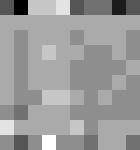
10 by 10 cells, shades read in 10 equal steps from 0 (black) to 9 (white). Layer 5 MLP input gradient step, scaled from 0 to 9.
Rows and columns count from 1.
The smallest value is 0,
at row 1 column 2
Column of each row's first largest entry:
5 1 1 4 1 1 4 3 1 4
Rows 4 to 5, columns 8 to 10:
5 6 5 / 5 5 6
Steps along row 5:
down up same same down same same same up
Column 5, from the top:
8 6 6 6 6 6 7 6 6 5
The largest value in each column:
8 6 7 9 8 7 6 6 6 6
